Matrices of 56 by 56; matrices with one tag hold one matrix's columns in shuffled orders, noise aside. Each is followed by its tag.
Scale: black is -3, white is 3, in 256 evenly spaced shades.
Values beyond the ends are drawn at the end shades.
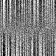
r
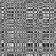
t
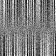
r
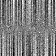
r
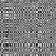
t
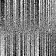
r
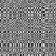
t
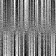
r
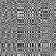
t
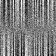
r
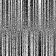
r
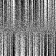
r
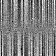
r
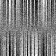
r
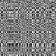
t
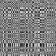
t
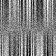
r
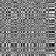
t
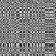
t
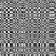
t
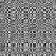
t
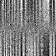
r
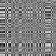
t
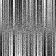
r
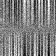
r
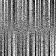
r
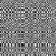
t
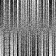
r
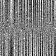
r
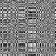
t
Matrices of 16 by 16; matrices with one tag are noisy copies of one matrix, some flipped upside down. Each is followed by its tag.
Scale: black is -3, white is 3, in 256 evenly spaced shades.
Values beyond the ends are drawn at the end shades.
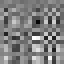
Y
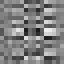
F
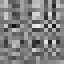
Y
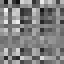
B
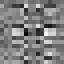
F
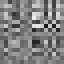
Y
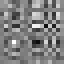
Y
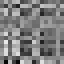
B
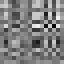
Y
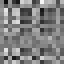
B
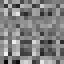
B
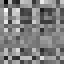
B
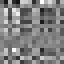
B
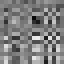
Y
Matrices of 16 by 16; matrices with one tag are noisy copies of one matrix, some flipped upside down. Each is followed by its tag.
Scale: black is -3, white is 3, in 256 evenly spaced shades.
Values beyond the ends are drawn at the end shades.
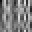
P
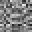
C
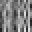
P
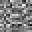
C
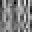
P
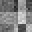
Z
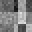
Z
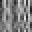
P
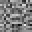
C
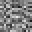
C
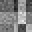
Z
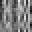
P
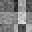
Z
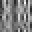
P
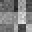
Z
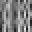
P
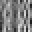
P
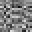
C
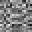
C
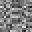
C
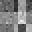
Z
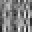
P
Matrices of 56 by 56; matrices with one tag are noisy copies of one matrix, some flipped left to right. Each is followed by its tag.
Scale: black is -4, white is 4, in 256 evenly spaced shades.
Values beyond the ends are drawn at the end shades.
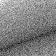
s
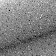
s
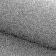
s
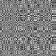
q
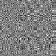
q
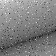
s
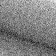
s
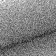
s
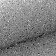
s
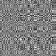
q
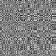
q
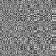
q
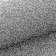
s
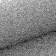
s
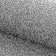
s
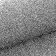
s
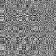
q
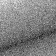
s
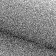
s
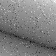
s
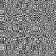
q
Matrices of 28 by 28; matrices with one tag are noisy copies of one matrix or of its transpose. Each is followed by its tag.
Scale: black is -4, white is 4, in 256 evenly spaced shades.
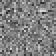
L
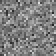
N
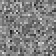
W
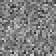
N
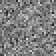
N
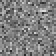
L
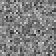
W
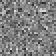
L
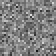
W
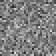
N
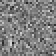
L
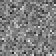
N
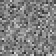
N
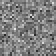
W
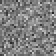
N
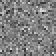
L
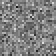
W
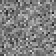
N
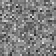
W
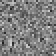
L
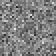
W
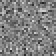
L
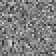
L
